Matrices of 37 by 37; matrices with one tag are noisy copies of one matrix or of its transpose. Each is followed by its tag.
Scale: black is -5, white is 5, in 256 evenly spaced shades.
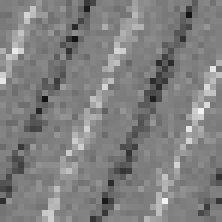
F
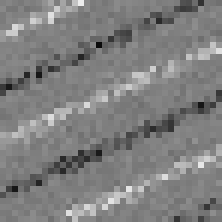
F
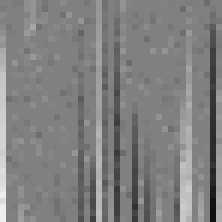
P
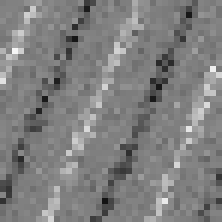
F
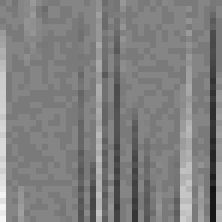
P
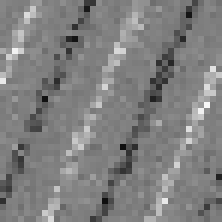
F
